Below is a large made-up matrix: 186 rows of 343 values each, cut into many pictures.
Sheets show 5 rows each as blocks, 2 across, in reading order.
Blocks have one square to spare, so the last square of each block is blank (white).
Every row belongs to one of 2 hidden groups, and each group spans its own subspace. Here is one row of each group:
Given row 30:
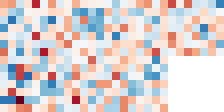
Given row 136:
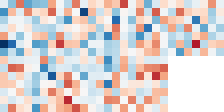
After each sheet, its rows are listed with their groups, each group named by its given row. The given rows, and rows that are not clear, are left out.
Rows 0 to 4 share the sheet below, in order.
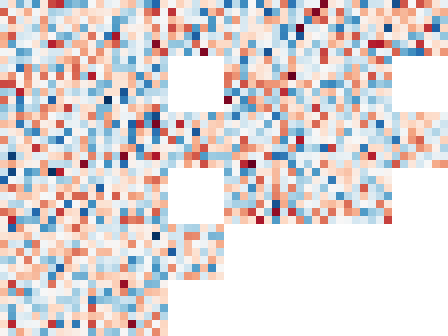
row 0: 30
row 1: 30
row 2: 136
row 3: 30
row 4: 30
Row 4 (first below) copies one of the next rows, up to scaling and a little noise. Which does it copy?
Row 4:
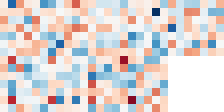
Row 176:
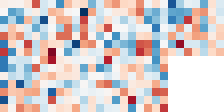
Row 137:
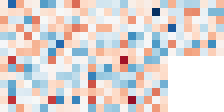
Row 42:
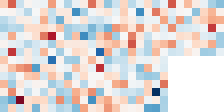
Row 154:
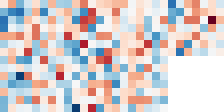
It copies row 137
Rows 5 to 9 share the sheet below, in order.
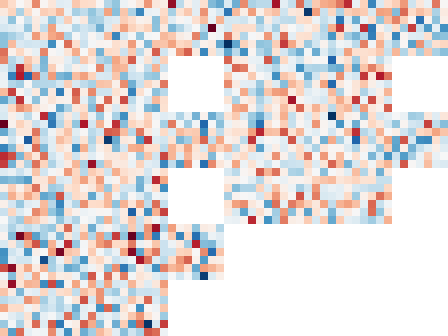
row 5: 30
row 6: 136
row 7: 136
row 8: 136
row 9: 136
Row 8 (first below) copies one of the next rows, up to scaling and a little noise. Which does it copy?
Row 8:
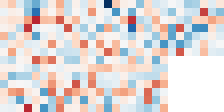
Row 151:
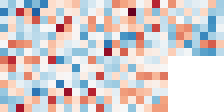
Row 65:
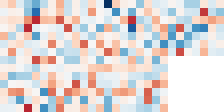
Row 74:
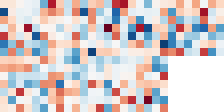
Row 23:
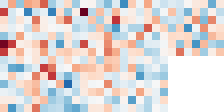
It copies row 65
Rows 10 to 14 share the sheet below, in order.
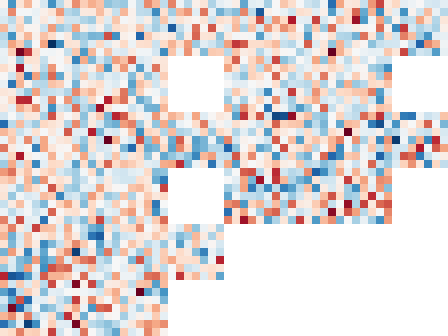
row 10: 30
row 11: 136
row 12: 136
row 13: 30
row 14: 30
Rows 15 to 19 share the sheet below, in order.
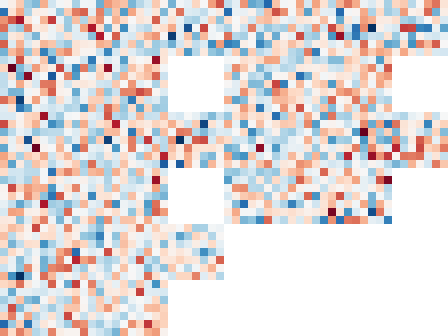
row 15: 30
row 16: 136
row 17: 136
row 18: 136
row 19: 30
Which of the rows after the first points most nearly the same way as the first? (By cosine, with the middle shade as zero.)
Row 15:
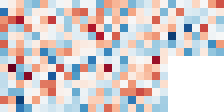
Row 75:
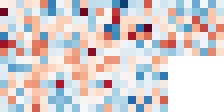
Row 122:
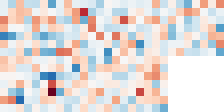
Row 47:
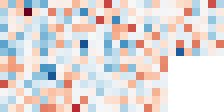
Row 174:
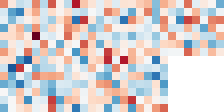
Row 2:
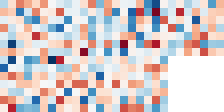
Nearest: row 122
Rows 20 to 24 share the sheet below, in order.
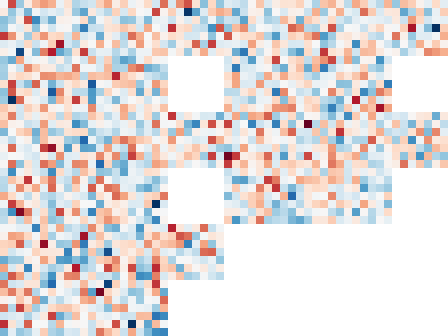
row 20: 30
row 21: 30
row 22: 30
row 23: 136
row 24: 30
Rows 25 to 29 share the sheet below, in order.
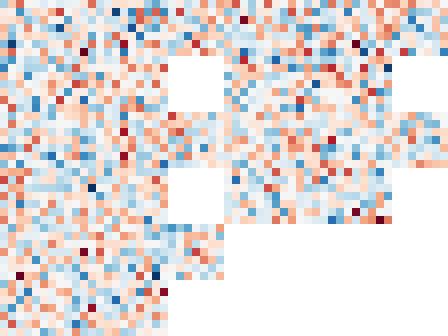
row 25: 136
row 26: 30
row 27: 30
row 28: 30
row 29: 30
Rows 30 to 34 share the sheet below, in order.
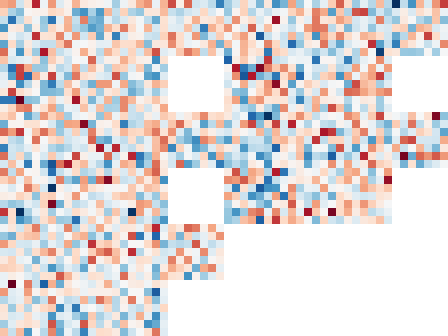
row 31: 30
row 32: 30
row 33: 136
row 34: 136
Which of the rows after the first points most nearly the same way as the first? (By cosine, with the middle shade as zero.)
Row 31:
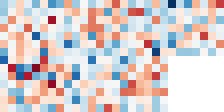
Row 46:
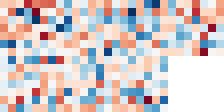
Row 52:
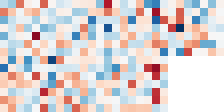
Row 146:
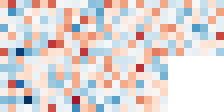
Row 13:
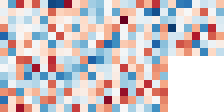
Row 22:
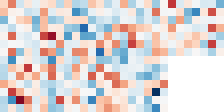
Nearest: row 13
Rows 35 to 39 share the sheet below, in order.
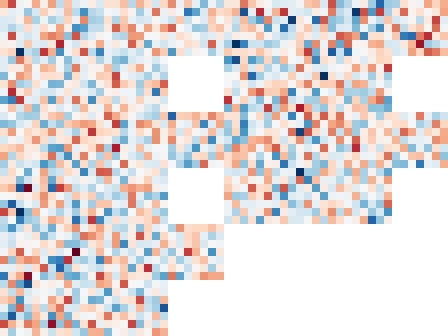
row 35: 30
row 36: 136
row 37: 30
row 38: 30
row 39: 30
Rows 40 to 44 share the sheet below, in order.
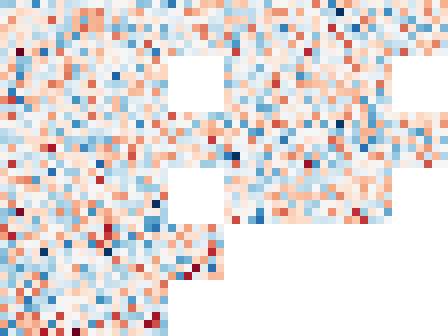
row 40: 30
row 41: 136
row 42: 30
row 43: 136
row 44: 136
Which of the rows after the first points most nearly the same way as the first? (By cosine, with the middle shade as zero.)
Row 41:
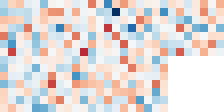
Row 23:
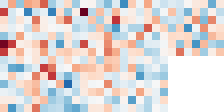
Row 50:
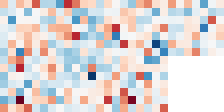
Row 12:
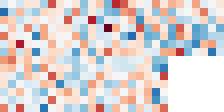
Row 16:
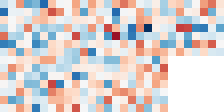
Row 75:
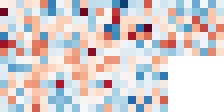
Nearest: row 16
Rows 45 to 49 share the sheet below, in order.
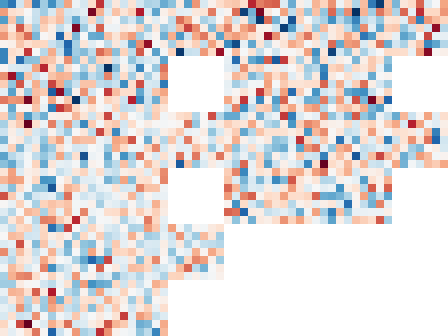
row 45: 30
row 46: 136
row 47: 136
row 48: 30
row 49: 30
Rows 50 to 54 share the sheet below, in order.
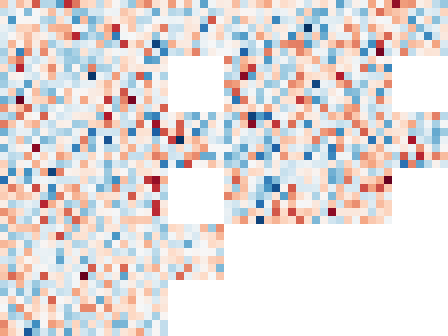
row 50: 30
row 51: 30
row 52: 136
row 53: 136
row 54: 136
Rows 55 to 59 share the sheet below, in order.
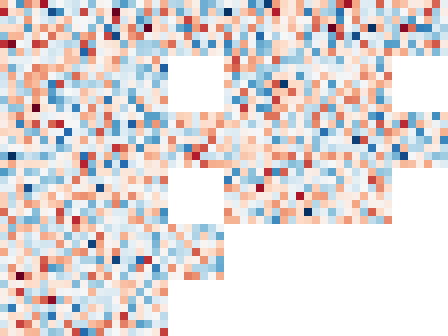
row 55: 136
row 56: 136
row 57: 136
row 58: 136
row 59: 30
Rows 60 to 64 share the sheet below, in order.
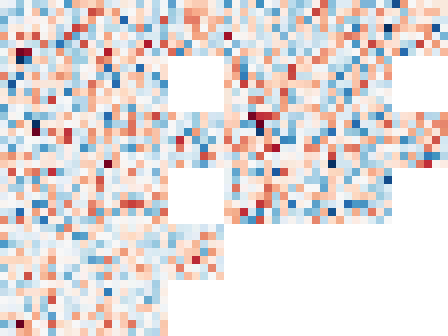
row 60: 30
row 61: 30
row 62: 136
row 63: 136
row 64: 30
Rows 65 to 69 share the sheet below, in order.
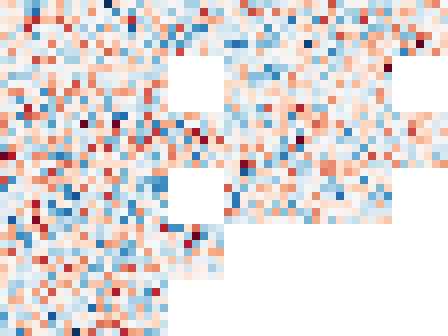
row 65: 136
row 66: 136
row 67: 136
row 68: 30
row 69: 136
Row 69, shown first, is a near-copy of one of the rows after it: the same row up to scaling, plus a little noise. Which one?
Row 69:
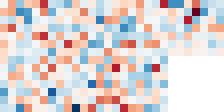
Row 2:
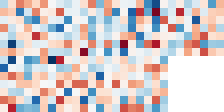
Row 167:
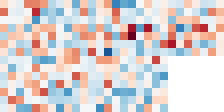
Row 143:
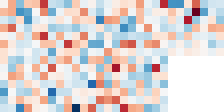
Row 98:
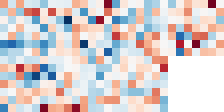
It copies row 143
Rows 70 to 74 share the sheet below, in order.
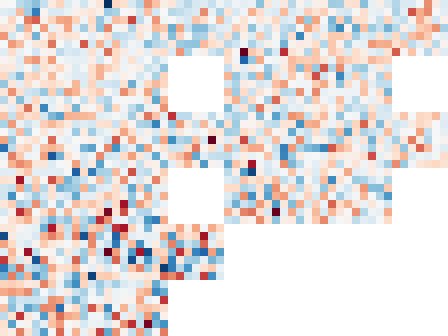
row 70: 136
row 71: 30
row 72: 30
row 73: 30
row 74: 136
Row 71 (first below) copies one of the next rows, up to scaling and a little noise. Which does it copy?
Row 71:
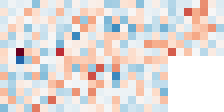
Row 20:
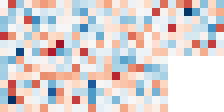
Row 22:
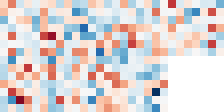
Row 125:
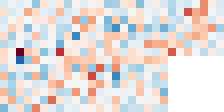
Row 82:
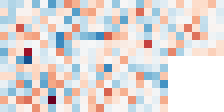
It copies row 125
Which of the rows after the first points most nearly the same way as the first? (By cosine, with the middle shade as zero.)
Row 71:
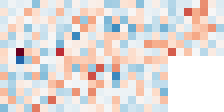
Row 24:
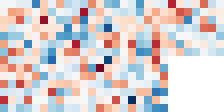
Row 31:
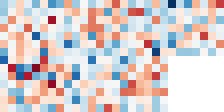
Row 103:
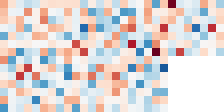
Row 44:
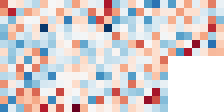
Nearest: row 24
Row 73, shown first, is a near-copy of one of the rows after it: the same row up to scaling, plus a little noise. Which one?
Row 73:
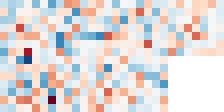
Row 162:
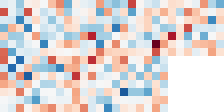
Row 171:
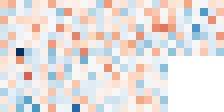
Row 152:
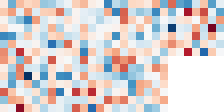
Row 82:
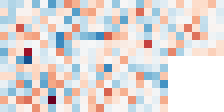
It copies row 82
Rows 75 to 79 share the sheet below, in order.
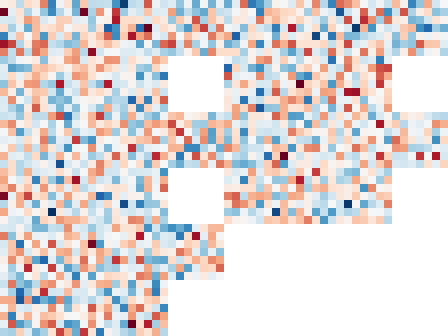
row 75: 136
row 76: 136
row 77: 30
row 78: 30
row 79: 30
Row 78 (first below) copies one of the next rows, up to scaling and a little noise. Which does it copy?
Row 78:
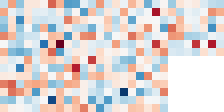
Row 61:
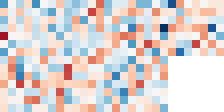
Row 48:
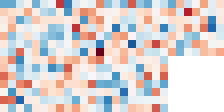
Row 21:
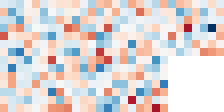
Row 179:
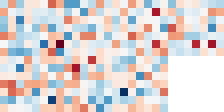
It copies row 179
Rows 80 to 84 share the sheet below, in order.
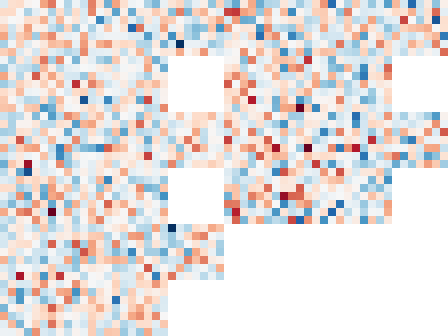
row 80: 136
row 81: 30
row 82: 30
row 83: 136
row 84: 30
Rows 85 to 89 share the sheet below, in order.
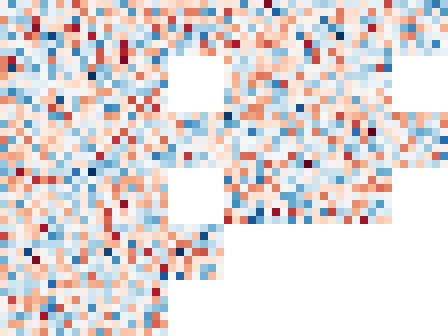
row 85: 30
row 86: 136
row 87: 30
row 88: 136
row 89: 136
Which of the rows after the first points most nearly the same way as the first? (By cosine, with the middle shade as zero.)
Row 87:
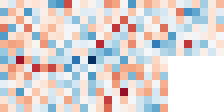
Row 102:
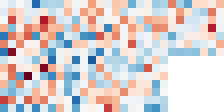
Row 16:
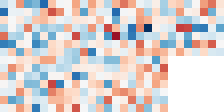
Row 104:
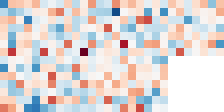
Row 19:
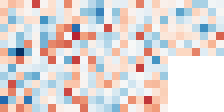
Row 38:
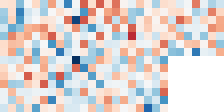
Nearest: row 102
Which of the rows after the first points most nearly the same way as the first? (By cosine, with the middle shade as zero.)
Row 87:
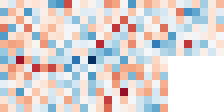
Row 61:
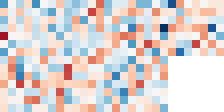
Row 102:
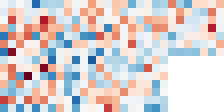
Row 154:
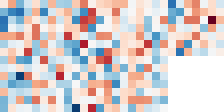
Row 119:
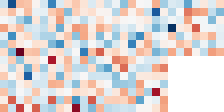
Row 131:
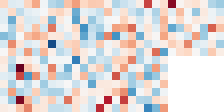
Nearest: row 102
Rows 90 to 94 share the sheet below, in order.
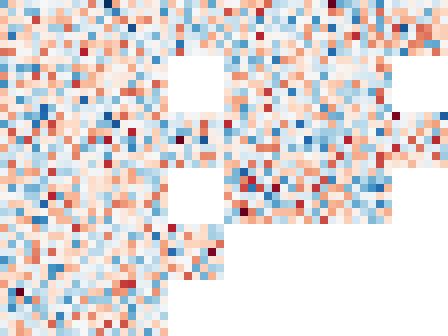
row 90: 136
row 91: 136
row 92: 136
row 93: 30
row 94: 30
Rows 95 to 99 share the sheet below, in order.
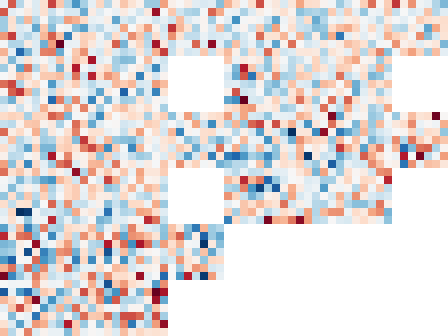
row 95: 30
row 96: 30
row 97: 30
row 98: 136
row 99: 136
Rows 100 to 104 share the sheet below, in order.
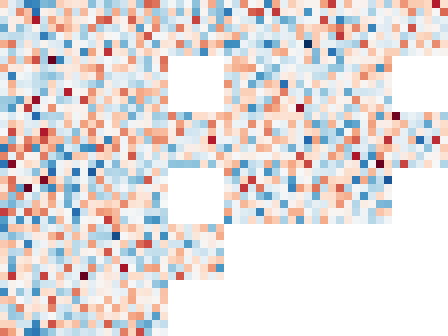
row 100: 136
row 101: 136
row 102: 30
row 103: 30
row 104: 136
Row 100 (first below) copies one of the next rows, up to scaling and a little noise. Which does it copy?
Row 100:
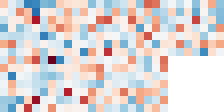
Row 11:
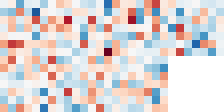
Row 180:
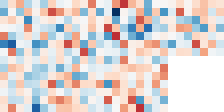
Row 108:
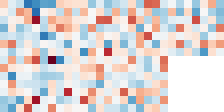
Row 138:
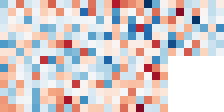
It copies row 108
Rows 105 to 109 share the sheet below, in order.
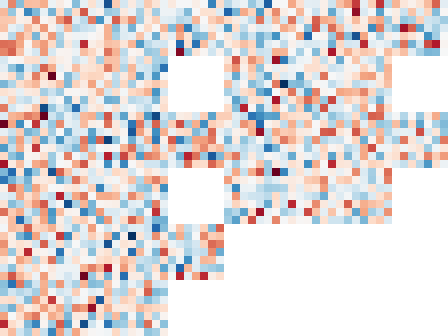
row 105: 136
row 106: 136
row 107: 136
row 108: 136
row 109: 136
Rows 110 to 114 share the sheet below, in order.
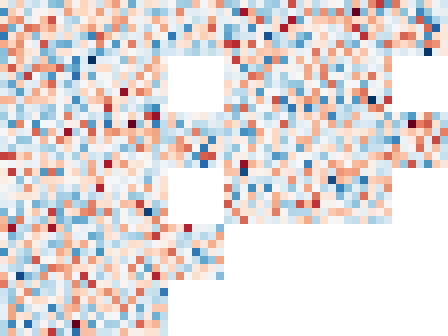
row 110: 30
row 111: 136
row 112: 136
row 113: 30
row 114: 30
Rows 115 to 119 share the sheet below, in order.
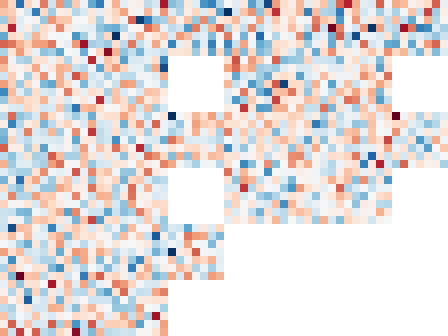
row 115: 136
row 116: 136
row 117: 30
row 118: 30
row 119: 30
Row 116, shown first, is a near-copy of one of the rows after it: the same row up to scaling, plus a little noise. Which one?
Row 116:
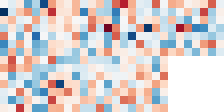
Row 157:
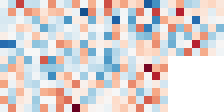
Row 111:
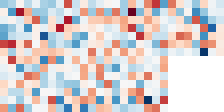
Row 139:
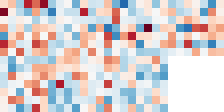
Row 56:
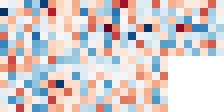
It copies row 56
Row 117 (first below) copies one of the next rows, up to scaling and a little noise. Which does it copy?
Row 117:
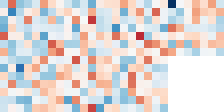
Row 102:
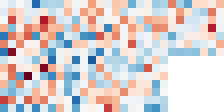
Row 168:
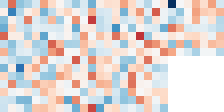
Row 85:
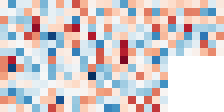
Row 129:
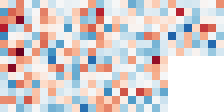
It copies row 168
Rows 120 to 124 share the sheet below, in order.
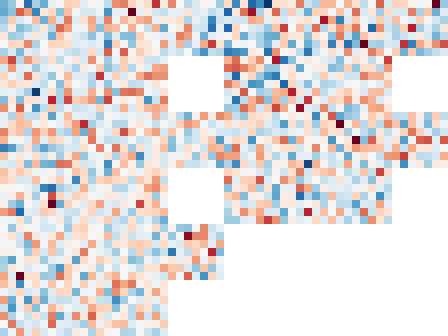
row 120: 136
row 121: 136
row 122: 30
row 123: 136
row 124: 30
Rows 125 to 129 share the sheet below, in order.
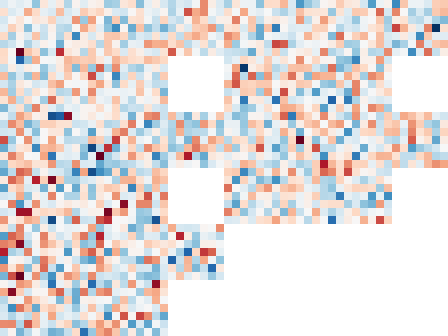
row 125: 30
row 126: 30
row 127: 30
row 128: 30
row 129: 30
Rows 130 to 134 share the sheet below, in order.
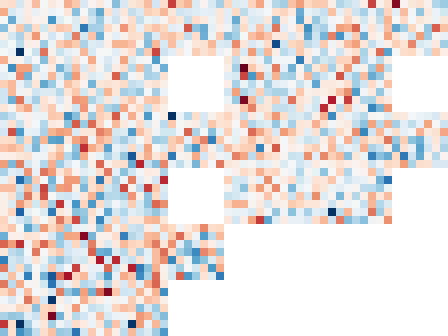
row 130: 30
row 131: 30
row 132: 30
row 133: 136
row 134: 30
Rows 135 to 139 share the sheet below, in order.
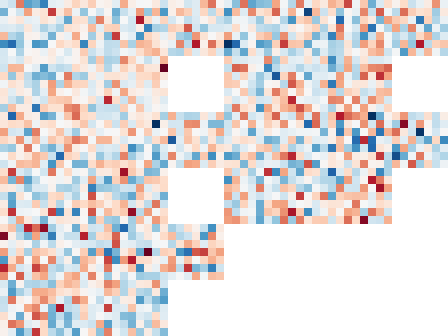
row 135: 136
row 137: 30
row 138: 136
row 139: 136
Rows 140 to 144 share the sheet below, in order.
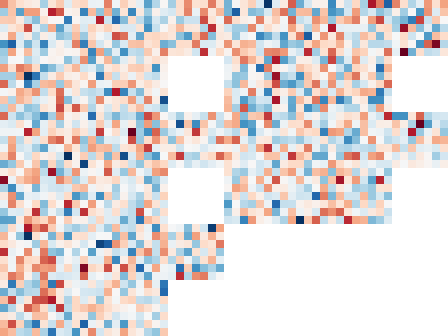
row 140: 136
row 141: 136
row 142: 136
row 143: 136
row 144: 136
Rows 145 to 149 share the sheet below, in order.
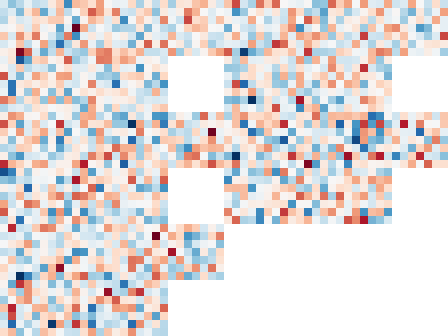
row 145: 30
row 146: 30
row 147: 136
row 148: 136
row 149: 30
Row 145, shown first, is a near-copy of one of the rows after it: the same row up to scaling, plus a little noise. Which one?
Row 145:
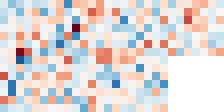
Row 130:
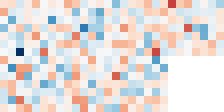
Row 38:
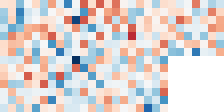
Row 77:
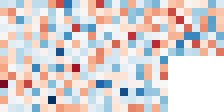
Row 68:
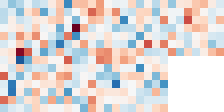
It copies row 68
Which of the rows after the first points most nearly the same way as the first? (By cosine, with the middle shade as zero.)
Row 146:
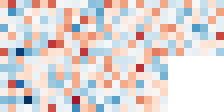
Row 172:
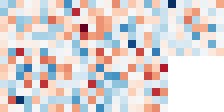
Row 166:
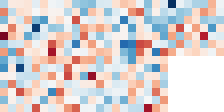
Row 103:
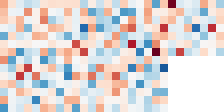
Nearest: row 103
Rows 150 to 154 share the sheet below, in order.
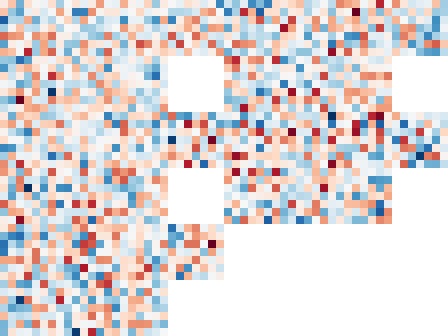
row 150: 30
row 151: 136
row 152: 30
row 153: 136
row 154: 30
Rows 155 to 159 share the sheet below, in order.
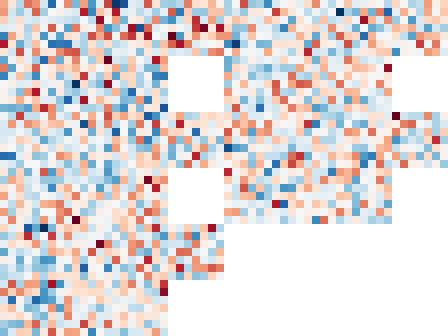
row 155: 136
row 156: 136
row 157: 136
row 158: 30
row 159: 136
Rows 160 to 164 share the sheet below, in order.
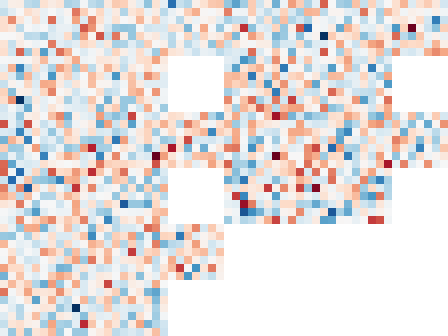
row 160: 30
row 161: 30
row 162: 30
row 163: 30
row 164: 136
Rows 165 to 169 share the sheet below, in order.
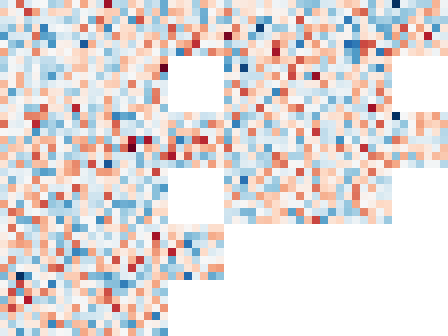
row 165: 136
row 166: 30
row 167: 136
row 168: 30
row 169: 30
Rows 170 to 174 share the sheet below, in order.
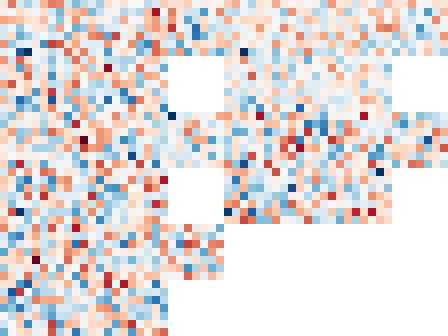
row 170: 30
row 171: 30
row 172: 30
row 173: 30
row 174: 30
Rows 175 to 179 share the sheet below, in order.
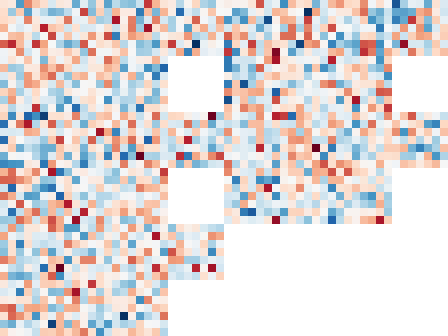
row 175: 136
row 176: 30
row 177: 136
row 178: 30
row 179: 30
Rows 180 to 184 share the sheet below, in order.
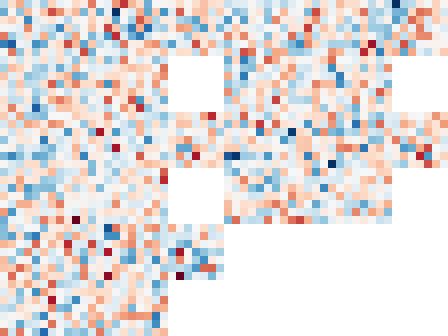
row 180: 136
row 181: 30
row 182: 136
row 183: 136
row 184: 136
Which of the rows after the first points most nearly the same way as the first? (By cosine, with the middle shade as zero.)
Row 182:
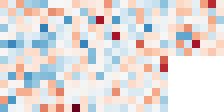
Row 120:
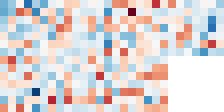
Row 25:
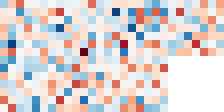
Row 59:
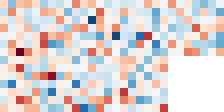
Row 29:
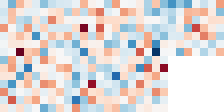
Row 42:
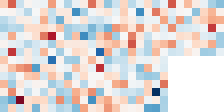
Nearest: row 25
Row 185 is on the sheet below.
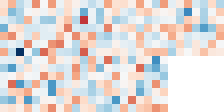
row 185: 30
